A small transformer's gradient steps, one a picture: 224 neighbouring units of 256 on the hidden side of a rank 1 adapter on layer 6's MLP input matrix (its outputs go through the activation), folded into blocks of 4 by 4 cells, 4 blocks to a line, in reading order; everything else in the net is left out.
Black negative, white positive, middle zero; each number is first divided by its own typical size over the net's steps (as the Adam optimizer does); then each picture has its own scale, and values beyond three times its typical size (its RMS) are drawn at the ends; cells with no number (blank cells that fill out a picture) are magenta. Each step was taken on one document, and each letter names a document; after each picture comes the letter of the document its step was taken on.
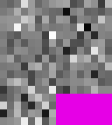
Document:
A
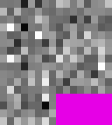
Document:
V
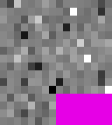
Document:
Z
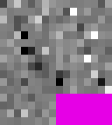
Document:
Z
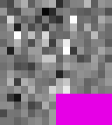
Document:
A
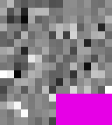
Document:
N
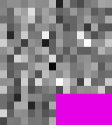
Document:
A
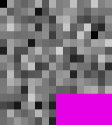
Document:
N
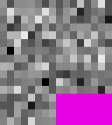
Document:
A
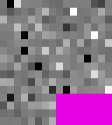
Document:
Z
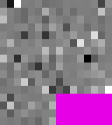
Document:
Z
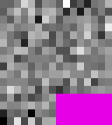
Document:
V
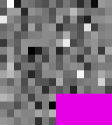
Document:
N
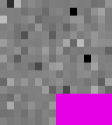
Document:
Z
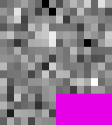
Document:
V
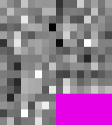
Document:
A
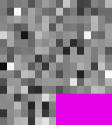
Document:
V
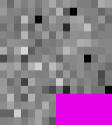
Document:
Z
